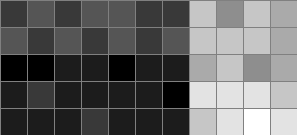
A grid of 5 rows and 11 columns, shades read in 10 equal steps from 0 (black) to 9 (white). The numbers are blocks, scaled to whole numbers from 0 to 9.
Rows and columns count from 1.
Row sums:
42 45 28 38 40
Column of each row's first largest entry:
8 8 9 8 10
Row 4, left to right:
1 2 1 1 1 1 0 8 8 8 7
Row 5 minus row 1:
-1 -2 -1 -1 -2 -1 -1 0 3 2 2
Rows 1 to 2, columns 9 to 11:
5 7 6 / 7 7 6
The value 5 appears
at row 1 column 9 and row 3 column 10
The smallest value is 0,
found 4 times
